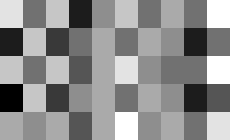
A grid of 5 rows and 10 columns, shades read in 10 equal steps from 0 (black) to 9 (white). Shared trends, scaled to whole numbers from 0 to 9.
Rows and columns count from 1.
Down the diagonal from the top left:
8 7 7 5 6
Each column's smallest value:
0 4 2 1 5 4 4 4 1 3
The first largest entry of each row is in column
10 2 10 2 6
